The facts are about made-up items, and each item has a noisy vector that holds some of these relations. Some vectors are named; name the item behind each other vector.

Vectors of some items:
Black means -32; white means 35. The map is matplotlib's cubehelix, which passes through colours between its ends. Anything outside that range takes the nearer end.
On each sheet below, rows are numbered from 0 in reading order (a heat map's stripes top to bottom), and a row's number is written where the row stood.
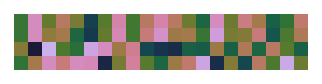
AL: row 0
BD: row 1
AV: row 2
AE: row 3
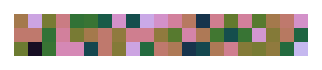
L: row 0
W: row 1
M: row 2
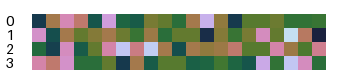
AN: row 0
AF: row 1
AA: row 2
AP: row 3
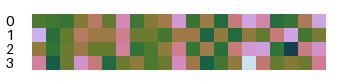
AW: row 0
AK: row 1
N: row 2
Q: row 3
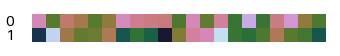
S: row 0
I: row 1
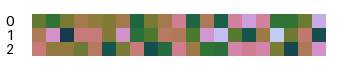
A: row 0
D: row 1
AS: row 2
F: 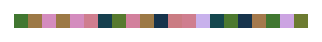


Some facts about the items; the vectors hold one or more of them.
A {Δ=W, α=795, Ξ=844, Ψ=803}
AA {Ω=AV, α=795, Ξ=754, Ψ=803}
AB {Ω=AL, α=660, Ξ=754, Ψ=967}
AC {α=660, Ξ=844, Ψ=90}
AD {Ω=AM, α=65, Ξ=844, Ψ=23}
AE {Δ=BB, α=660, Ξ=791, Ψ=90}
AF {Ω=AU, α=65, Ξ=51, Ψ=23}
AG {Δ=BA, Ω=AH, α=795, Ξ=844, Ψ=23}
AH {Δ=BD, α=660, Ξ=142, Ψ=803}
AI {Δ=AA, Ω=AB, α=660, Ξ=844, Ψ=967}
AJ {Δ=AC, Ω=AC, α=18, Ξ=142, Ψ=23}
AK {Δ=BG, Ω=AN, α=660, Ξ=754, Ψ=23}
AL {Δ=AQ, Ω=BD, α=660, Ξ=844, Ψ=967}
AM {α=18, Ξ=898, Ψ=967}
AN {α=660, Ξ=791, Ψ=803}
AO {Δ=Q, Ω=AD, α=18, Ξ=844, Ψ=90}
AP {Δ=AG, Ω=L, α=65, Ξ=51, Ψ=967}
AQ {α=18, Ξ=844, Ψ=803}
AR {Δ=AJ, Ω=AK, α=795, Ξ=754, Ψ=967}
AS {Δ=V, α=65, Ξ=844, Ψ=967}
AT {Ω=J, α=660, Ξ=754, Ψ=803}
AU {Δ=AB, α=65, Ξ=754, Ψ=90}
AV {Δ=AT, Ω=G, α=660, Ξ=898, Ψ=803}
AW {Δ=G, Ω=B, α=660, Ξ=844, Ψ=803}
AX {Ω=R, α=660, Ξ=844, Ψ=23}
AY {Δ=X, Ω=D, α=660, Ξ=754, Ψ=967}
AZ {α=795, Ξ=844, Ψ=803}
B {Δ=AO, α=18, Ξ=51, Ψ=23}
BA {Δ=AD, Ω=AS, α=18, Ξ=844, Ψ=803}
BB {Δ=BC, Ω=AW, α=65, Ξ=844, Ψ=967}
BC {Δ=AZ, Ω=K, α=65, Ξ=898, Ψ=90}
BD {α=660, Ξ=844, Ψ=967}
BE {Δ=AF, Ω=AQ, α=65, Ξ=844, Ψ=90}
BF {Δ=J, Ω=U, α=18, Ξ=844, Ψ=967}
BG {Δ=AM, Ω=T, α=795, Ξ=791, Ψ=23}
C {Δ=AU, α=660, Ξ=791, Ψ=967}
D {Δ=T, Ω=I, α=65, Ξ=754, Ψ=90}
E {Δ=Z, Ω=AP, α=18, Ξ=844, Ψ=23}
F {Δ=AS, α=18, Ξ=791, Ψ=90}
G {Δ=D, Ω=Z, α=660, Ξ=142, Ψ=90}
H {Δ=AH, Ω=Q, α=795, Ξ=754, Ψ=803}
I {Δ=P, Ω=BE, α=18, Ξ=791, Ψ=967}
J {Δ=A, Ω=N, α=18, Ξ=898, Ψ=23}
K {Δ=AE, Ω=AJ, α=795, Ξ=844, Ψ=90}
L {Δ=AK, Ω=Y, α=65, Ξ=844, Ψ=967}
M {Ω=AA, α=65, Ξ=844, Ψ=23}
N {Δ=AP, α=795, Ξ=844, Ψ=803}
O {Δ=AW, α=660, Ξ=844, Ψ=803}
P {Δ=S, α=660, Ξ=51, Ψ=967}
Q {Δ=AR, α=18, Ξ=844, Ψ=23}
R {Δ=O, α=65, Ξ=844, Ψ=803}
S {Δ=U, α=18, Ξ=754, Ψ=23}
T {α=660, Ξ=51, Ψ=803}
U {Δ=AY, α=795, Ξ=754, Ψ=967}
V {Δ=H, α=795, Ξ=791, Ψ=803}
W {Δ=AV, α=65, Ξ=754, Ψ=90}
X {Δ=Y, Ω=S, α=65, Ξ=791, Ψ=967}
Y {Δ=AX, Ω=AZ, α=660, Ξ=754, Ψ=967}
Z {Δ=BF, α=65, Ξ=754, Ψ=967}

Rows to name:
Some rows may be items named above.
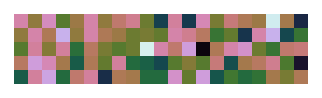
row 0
J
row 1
AJ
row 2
AZ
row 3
AM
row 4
X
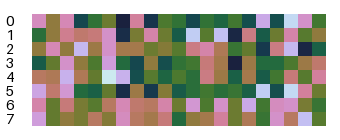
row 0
AP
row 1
BG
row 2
AJ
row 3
V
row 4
AH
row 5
AP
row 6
S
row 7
AU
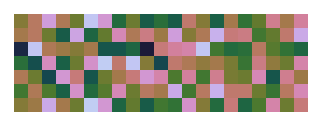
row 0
AH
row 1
AI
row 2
I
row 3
AA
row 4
K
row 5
AI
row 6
AH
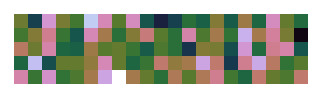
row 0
AV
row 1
T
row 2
P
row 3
AY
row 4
Z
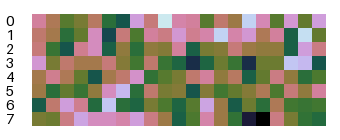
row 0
E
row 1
BE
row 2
AO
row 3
BC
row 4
U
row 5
AT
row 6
AN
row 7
G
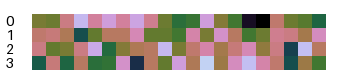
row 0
G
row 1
AB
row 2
AC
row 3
AQ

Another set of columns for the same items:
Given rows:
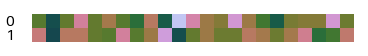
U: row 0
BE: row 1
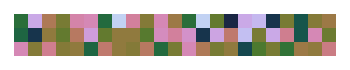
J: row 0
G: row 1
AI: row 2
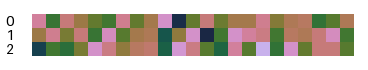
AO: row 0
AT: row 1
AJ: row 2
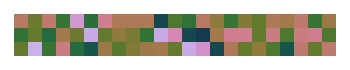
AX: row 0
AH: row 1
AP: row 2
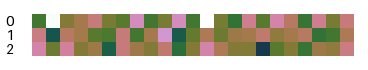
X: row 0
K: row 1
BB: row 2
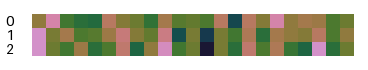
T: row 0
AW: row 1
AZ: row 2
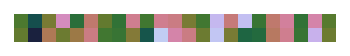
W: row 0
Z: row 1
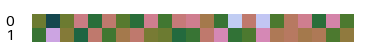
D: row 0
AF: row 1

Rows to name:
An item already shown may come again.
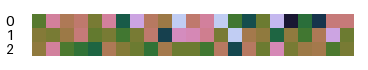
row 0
AM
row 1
AY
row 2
T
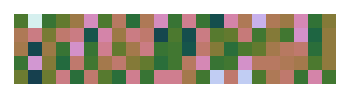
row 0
AN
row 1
E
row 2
Q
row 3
AF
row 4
D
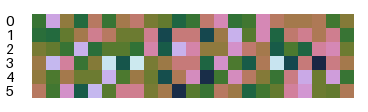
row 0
AF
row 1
AK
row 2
Y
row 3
AV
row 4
AA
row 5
M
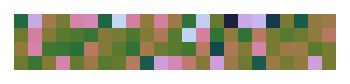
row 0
J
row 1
P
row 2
T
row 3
AB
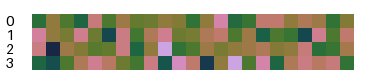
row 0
B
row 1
L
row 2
AC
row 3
S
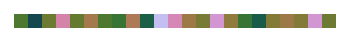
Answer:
U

